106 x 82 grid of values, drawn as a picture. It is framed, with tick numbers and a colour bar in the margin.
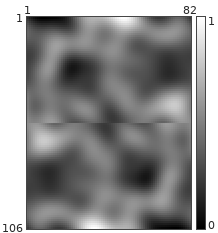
No lone cell stands out from its neighbours. A half turn leaves it unchanged. On average the colour sits 40% of the way up the scale. No row or column stands out.
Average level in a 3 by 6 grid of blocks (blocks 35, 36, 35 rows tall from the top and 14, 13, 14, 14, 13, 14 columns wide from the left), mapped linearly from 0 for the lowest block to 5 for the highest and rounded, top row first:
1 0 3 5 1 0
5 3 2 2 3 5
0 1 5 3 0 1
